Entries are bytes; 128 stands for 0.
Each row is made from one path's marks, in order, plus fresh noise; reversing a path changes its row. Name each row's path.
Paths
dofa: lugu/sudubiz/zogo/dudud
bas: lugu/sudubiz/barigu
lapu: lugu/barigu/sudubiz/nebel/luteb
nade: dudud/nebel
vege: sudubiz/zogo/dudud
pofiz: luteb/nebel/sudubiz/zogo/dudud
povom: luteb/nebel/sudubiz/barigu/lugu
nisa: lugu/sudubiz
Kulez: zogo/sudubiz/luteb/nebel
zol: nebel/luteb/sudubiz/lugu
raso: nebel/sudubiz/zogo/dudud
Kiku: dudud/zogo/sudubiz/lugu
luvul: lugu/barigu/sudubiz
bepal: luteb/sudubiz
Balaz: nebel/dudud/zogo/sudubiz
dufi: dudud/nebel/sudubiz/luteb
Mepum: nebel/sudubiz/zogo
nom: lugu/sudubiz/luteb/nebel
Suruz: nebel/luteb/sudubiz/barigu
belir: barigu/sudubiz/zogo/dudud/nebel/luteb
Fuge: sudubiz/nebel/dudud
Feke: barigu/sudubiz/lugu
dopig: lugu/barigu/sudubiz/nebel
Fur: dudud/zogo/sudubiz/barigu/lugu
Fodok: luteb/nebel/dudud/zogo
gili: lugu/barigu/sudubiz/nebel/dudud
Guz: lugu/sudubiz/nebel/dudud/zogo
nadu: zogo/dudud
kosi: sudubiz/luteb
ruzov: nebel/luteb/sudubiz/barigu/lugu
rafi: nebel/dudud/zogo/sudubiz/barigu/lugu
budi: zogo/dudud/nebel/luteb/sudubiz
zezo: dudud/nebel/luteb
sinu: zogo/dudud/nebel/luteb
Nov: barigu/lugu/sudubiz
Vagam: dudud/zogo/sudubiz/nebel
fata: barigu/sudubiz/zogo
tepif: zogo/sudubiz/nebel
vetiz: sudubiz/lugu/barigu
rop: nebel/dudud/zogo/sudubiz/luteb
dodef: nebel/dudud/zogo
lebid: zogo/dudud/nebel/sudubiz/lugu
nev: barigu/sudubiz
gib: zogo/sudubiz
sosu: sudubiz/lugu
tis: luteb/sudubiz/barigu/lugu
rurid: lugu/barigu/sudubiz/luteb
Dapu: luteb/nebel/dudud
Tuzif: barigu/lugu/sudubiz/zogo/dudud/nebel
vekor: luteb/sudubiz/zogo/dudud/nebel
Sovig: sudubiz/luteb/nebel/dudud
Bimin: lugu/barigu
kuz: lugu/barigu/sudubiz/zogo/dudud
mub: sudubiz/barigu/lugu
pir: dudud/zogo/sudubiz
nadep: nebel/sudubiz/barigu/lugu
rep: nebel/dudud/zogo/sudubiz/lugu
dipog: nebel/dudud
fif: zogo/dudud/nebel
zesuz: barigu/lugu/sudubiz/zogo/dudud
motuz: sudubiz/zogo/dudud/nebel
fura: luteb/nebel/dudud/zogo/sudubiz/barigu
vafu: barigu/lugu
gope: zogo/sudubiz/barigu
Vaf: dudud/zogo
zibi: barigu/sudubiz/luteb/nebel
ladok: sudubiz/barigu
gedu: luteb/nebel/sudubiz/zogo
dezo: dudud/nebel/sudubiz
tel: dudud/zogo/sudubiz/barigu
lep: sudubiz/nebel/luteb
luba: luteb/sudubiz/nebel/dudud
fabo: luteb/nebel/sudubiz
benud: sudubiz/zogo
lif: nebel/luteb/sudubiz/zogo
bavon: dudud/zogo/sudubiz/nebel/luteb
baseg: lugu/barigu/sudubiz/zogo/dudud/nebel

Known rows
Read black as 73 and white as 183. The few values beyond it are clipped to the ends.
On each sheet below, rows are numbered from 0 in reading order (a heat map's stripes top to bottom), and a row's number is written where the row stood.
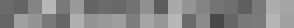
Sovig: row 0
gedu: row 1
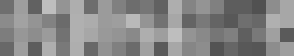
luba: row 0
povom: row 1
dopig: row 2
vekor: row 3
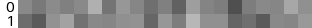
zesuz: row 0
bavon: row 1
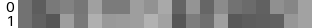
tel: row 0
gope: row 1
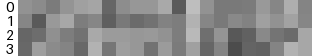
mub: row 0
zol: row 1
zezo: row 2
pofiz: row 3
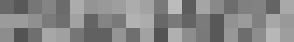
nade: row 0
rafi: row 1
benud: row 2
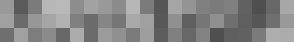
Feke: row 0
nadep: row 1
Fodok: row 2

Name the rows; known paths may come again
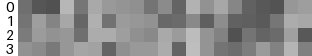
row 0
tepif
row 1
Dapu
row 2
lapu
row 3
mub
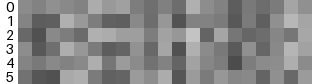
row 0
Tuzif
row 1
vege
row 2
dezo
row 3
benud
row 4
zesuz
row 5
Vaf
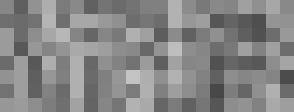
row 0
zol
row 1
Kulez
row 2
nadep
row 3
Nov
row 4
vekor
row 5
Bimin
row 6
kuz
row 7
rafi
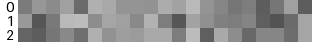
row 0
dopig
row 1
Feke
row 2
nade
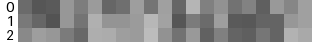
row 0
pir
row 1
gope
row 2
povom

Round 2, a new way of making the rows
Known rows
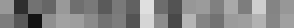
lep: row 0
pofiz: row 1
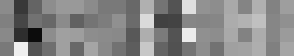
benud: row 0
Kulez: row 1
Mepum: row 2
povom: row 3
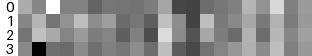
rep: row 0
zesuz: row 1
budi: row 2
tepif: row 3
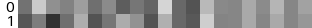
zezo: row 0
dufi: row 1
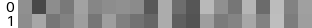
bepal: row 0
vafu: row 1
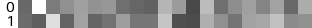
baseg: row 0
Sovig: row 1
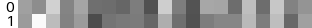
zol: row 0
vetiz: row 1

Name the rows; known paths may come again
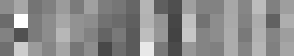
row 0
vafu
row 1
baseg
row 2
dofa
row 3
sinu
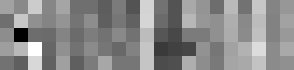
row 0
zol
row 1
zezo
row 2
tepif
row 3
fura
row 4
Sovig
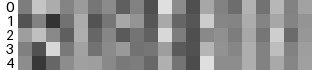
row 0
budi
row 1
dufi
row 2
lapu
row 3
dipog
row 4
benud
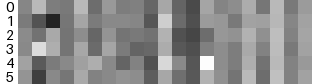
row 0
Nov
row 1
fabo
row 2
gope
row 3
mub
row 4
lif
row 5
bepal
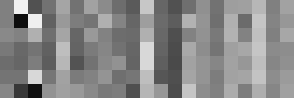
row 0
povom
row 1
luba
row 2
ladok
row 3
zibi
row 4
nom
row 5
Dapu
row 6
raso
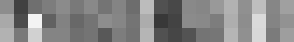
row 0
gib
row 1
rop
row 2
Kiku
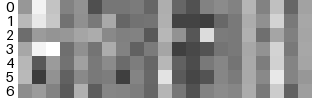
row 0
vetiz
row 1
Fur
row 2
vekor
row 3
rafi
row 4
Vaf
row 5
bavon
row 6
dopig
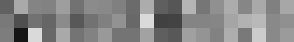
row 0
nade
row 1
Kulez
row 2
Fuge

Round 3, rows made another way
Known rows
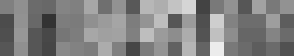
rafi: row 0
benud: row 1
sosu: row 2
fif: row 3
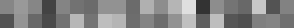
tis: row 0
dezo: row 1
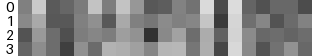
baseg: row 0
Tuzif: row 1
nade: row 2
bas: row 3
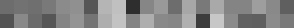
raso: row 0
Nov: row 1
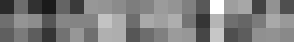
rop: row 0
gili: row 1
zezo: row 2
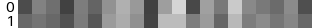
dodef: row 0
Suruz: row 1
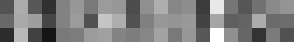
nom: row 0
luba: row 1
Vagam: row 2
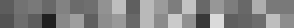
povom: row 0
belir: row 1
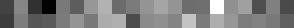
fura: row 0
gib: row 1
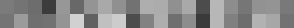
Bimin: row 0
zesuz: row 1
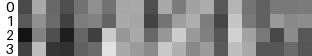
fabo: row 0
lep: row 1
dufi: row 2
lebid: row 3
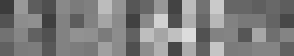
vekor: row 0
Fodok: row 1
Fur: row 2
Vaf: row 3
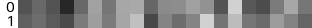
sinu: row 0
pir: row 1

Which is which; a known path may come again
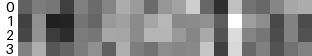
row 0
lapu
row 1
rep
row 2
Kiku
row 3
Tuzif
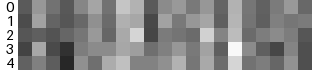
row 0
dipog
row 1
fabo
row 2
Balaz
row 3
tepif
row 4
gope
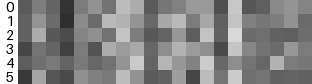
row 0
zezo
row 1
ladok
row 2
motuz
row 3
kosi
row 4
povom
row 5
vekor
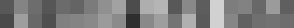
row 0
lif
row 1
nade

